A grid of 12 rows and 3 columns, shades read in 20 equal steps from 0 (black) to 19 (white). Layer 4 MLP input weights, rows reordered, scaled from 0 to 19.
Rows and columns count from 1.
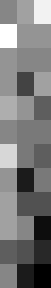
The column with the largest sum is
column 1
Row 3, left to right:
11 10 10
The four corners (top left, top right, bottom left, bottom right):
10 18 10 0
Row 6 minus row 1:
0 -3 -9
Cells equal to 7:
3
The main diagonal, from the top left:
10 11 10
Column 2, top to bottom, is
12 11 10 5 11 9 9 2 6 10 6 2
